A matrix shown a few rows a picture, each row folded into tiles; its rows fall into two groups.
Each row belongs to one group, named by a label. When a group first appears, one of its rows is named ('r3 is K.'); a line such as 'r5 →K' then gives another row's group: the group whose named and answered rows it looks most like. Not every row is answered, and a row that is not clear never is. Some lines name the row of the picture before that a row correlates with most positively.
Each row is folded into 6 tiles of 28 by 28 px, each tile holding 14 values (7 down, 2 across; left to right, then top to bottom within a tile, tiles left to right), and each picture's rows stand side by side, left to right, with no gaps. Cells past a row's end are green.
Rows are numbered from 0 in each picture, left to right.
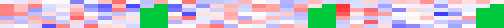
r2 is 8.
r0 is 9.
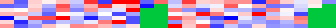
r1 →8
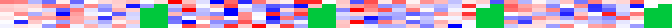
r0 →9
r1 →9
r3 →9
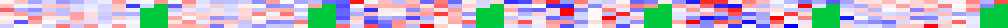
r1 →8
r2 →8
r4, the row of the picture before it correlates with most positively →2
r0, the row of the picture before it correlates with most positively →0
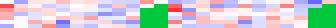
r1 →9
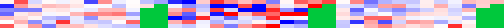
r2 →9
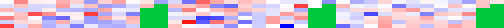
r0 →8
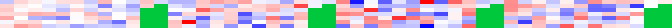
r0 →8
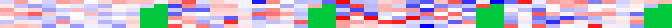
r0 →8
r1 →8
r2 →8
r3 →8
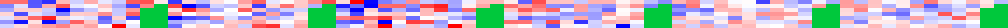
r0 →9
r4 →8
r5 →9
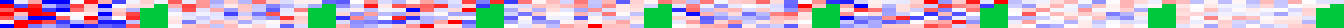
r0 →8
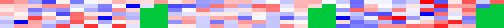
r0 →9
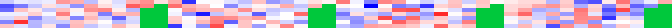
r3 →9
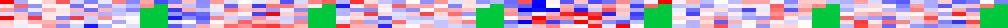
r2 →8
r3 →9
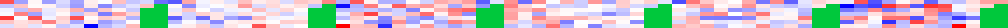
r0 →8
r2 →8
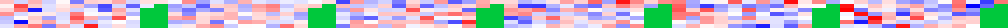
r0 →9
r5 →9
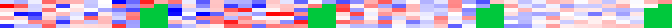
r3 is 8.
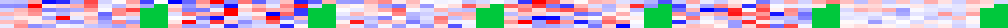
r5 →9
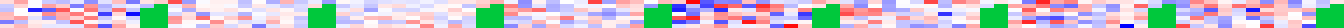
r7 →8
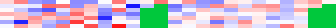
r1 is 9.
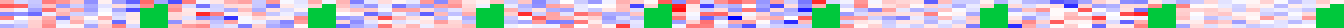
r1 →8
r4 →8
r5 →8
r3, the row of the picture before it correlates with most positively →0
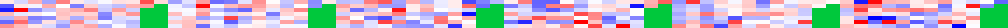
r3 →9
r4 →8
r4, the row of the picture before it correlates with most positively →1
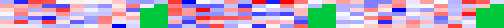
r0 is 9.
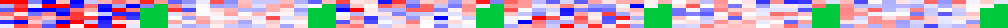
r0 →9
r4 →8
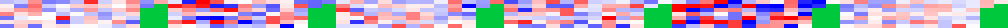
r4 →9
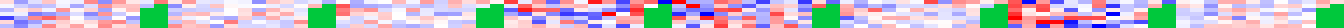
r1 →8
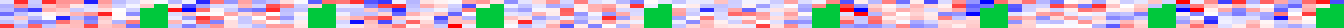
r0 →8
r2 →9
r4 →9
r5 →9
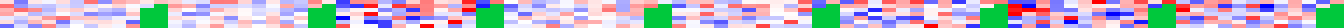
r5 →8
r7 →9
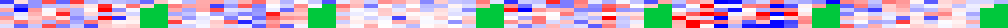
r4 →8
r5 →8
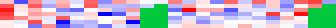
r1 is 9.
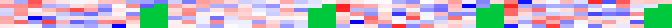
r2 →9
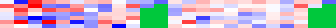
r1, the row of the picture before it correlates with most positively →0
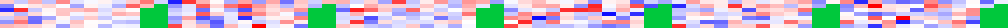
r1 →8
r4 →8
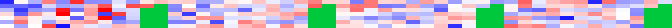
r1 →9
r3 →8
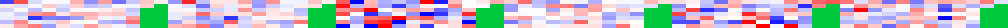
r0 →8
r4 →9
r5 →9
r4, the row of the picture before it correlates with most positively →1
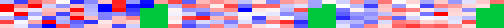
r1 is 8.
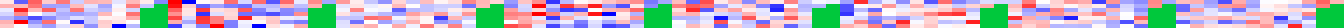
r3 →8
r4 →9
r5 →8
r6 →8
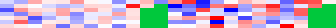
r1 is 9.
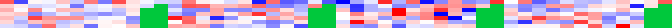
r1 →8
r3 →9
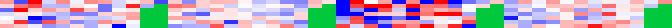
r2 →8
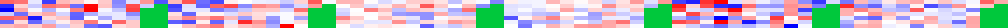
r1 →9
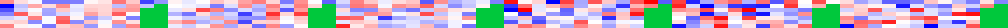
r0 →8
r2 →8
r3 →9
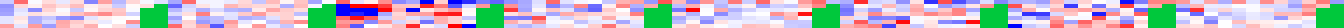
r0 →8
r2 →8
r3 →9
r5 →8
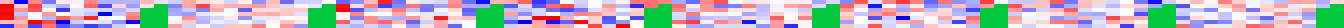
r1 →8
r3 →9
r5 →8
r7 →8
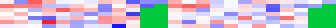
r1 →9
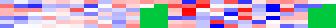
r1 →9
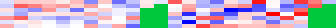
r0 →8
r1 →9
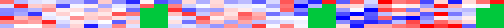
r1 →9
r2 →8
